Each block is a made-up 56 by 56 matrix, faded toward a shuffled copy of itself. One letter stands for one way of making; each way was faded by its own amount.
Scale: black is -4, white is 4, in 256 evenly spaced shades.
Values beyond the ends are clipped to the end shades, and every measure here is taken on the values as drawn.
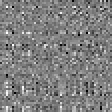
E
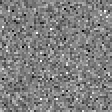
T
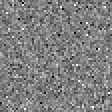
T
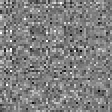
E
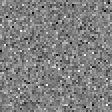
T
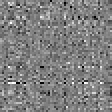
E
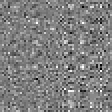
E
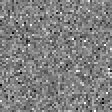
T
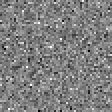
T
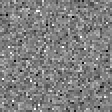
T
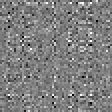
E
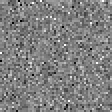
T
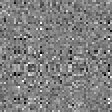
E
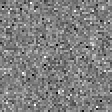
T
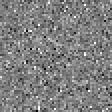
T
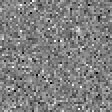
T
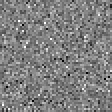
T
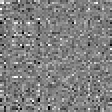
E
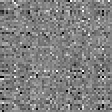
E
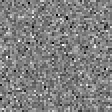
T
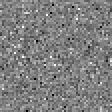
T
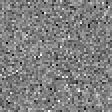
T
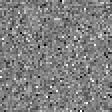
T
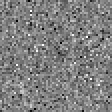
T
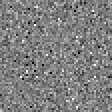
T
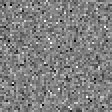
T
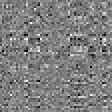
E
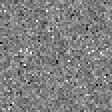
T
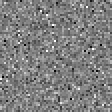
T
